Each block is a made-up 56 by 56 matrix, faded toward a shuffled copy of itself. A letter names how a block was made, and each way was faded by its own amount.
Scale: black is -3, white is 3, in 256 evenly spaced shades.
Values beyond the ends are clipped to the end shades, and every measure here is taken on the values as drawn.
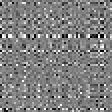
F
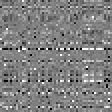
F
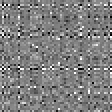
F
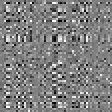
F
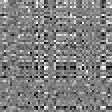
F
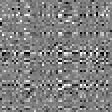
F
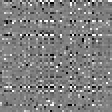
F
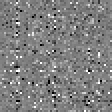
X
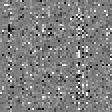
X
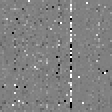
X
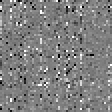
X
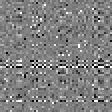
F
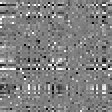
F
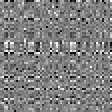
F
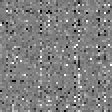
X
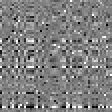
F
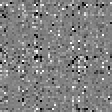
X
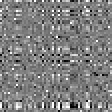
F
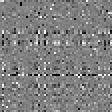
F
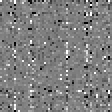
X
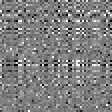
F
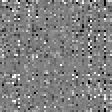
X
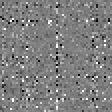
X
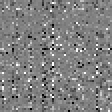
X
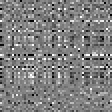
F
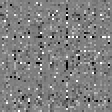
X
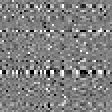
F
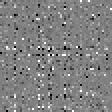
X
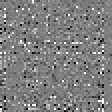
X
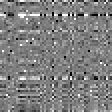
F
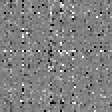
X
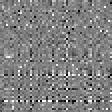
F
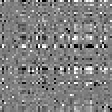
F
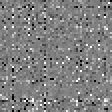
X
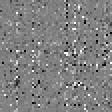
X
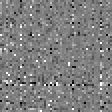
X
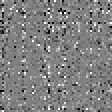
X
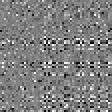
F
